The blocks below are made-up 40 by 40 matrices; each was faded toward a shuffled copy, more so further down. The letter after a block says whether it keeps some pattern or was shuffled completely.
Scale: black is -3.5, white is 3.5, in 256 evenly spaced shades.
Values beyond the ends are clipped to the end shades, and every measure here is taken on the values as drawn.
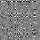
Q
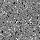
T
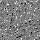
T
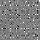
Q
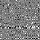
Q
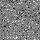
T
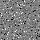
T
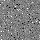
T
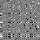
Q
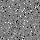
T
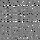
Q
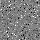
T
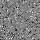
T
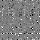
Q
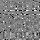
Q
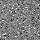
T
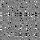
Q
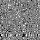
Q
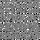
Q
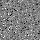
T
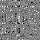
Q
